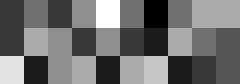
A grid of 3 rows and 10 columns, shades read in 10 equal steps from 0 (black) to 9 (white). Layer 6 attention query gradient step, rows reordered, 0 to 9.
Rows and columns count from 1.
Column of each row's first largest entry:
5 2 1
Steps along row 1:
up down up up down down up up same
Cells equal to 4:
4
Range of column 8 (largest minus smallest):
5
